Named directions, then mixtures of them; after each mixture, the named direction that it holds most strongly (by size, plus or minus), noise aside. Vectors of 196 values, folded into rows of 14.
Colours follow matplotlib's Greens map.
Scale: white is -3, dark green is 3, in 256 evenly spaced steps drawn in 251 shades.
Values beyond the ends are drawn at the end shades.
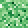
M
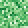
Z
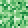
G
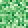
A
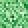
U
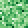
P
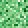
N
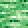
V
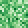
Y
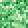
V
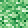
P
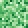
A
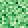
Z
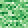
M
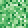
A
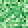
N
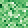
M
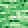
V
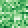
G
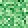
N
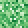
U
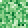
A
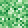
Y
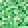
Z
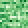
V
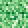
U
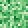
G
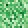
U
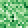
U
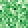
Y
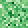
M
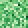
A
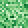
U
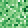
N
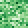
P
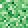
M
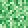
G
